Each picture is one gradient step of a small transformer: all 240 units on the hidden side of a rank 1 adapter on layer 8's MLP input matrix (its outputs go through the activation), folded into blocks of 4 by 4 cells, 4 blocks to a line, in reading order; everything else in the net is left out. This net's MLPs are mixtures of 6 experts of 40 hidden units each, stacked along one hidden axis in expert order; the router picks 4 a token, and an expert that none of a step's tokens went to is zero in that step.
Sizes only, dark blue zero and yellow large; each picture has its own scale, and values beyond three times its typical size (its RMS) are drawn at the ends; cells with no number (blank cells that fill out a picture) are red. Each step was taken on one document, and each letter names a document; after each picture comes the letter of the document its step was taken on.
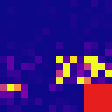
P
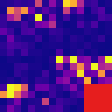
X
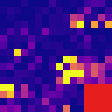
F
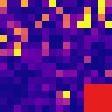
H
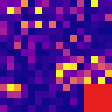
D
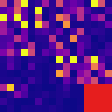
D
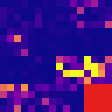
F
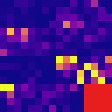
F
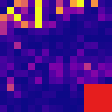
D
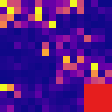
D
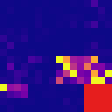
P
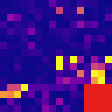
X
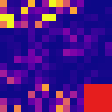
H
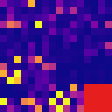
H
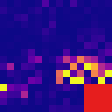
P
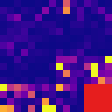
X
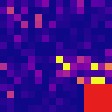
D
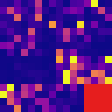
X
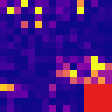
D
